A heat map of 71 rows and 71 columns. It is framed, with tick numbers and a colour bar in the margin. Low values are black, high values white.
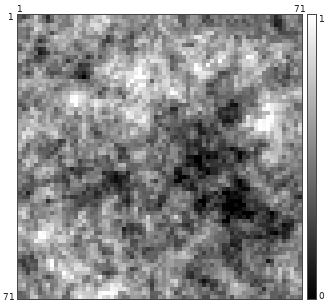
Grain: blotchy. Mirror symmetry: none. Ninth with the highest average: top middle.
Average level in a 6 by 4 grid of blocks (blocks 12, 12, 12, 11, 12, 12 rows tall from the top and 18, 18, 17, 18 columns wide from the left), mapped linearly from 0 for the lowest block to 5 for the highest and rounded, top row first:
3 4 4 3
3 5 4 3
3 3 1 4
2 1 0 1
4 2 1 0
4 4 2 2
